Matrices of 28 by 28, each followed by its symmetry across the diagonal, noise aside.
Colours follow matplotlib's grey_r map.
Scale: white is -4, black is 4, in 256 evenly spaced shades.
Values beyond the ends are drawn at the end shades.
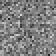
neither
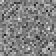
symmetric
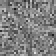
antisymmetric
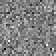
neither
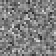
antisymmetric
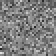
neither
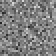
antisymmetric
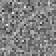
symmetric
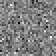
neither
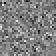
antisymmetric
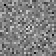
symmetric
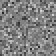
symmetric
